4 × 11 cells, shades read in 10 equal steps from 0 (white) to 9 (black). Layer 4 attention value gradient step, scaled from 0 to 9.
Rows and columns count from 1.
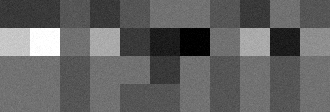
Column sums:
19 17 23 20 24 26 24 23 20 25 20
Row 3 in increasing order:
5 5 5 5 5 5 5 6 6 6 7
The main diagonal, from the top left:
7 0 6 5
